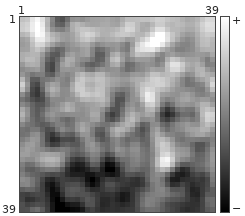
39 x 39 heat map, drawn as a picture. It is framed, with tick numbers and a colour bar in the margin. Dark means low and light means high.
The field climbs toward the top. There are no lone odd cells. The field is mottled with small blotches. The ninth with the highest average is the top right. The histogram is bell-shaped. Overall the values sit about 50% of the way up the scale.
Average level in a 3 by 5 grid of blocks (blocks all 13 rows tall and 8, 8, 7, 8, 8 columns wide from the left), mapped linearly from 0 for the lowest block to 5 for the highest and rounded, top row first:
4 4 4 5 4 | 2 3 3 3 3 | 1 0 0 2 1
